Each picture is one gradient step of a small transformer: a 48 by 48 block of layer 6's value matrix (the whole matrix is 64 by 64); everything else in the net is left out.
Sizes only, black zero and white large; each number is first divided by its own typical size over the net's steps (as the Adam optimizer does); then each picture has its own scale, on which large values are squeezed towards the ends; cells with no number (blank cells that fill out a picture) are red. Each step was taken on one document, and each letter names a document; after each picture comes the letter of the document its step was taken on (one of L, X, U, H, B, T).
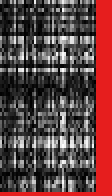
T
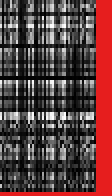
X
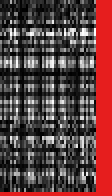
X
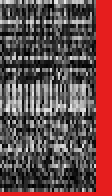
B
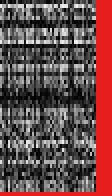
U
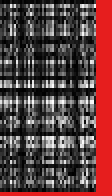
X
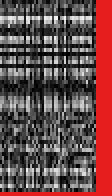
B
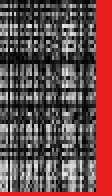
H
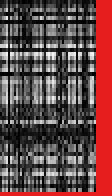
H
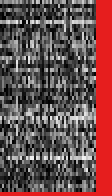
B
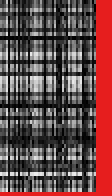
H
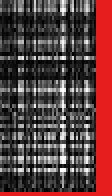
T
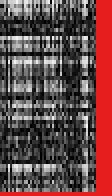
U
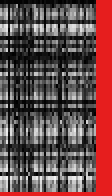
H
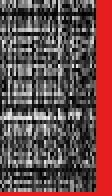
U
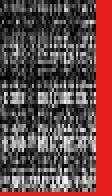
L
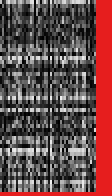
B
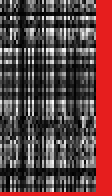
X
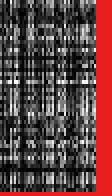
X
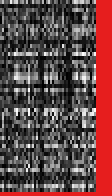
B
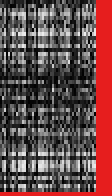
L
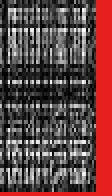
B
